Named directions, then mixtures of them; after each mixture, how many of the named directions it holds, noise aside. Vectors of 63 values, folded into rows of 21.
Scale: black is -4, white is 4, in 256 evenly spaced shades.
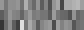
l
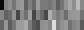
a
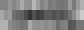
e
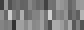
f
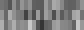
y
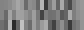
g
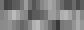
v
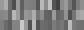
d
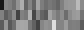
one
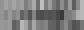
three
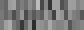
one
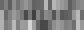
one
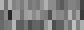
two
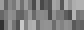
one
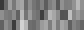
two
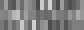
three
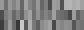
one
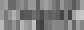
three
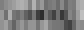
two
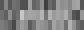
three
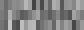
two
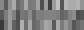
two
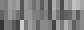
one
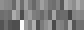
two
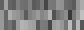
three
